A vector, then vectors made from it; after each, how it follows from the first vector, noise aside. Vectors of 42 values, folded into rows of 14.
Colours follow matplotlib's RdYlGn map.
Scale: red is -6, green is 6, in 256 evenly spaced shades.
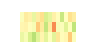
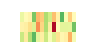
scaled up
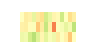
copied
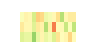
copied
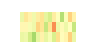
copied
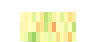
copied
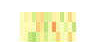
copied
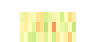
copied
